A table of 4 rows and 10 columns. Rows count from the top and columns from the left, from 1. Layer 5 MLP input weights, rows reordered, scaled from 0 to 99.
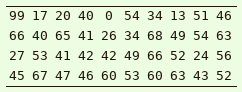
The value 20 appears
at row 1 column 3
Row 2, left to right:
66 40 65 41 26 34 68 49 54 63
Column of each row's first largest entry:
1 7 7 2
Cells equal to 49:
2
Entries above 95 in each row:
1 0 0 0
